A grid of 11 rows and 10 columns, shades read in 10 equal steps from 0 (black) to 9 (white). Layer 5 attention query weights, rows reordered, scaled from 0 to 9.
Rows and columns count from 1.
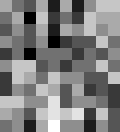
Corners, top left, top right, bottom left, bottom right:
6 7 4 3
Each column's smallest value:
2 4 0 3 0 2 1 1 3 2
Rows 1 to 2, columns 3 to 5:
3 6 1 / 0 7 2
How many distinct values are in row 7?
6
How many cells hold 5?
20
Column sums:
46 59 35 60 50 47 46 43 57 49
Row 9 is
7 7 5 5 8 3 5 5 4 2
